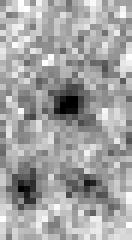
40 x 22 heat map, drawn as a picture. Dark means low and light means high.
Seam: none. Dips: three. Grain: blotchy. Slope: none. Ninth with the lowest average: centre. Stripes: none.
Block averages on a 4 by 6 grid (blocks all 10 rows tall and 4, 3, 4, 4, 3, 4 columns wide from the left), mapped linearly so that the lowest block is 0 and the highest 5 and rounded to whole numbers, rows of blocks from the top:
5 5 4 4 4 4 | 4 2 1 0 3 4 | 3 3 3 3 3 3 | 3 2 4 3 3 5
